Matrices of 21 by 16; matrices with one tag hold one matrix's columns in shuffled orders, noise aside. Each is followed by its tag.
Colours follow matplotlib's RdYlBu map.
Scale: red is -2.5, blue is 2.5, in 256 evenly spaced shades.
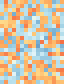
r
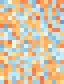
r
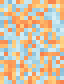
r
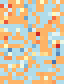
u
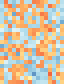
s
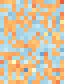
r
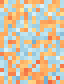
r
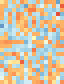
r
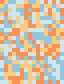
s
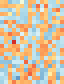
s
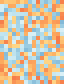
r
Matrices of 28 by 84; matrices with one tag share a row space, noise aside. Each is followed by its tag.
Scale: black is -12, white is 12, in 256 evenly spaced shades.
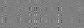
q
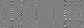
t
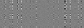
t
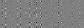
q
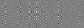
q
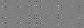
q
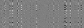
t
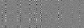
q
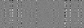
t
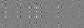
q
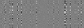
t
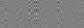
q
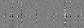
t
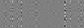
t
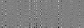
q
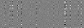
t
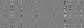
t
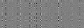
q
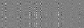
q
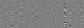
t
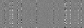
t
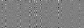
q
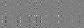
q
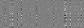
t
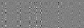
q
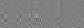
q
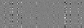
t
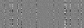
t
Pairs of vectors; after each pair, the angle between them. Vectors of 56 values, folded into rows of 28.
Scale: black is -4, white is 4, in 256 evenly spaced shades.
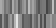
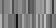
nearly opposite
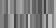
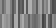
partly opposed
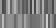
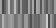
nearly parallel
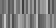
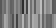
partly aligned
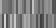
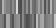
partly opposed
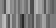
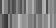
partly opposed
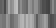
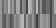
partly aligned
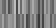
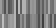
nearly parallel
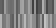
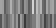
nearly opposite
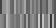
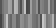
partly aligned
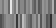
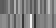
partly opposed
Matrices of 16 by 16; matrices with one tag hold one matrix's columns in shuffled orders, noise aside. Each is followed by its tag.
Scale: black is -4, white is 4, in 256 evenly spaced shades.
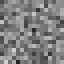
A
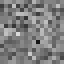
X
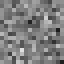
A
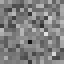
X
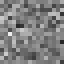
X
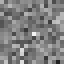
A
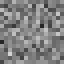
X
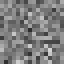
A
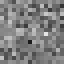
X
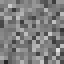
A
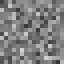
A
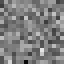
A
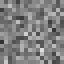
A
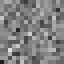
A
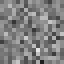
A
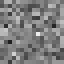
X
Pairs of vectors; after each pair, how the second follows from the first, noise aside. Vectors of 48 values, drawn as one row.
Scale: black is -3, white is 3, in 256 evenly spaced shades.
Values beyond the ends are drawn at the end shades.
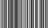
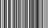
wrapped around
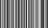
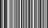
reversed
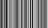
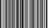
wrapped around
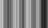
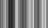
wrapped around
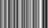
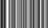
reversed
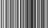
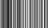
wrapped around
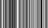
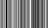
reversed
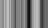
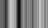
reversed
